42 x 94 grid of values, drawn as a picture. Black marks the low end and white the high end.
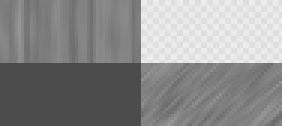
It is made of 2 by 2 panels. Panel 1,1: middling, streaked downward, faint in contrast. Panel 1,2: very high, checkered, faint in contrast. Panel 2,1: low, flat. Panel 2,2: middling, slanting up to the right, faint in contrast.
